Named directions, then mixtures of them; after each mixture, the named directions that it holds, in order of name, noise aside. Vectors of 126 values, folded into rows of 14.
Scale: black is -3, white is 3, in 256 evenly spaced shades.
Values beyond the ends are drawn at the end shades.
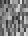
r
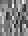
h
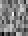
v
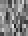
h, v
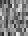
h, r, v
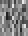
h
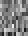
r, v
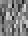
h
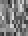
h, v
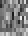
r, v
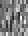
r, v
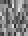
h, r, v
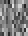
h, r, v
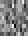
h, v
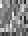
r, v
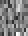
h, r, v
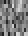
h, r, v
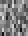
h, v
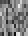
h, r, v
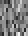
h, r, v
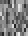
h, r, v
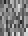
h, r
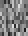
h, r, v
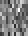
h, r, v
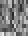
h, v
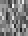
h, v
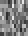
h, v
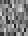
h, r, v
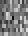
h, r, v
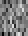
r, v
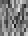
h, r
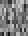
h, r, v
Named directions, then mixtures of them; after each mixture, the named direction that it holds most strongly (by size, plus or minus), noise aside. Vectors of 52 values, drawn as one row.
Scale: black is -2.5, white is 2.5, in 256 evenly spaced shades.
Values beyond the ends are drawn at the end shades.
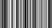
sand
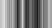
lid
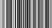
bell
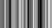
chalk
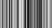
chalk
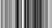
lid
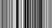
sand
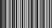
bell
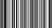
bell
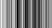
lid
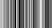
chalk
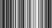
lid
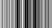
lid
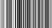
bell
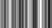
chalk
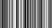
sand
